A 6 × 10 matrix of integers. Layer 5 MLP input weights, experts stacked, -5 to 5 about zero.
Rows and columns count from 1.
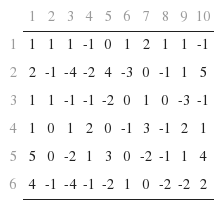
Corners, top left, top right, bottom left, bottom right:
1 -1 4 2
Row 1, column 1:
1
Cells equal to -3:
2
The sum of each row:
6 1 -5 8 9 -5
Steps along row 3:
same down same down up up down down up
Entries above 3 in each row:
0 2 0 0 2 1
